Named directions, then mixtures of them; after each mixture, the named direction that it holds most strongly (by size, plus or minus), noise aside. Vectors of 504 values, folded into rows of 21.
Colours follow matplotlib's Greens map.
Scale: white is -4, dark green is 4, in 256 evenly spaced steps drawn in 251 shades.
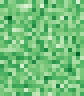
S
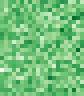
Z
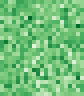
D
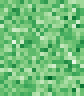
Z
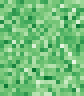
D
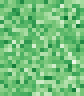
D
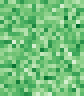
D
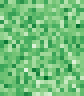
D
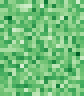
S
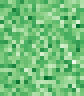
D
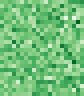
Z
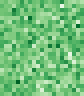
D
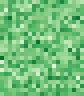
Z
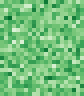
S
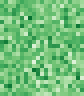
D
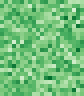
Z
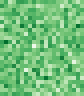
D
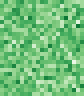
D
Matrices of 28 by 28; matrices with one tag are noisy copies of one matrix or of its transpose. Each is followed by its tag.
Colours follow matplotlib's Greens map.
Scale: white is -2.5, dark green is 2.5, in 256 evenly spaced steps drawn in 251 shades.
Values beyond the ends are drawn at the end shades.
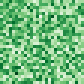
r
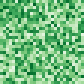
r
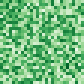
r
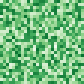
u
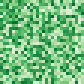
r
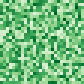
u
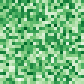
r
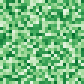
u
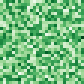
u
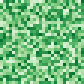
u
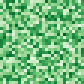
u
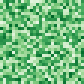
u
